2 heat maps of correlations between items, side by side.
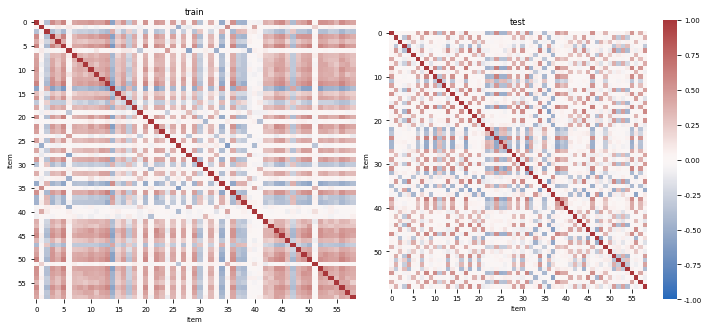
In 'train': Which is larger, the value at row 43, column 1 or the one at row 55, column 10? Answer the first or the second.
the second
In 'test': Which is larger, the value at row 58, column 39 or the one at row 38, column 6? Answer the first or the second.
the second
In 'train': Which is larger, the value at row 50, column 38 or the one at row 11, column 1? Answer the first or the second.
the second
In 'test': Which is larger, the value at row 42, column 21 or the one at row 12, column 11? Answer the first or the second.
the first
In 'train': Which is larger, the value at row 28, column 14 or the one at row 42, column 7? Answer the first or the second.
the second
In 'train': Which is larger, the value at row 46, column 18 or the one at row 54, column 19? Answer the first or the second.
the first
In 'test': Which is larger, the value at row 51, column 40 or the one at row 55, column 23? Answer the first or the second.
the first
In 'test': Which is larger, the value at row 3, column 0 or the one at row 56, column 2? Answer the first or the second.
the second
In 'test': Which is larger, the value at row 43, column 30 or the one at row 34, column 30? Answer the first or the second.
the second
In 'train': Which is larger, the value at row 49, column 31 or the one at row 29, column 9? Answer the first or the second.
the second
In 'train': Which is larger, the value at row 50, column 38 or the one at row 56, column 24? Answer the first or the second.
the second
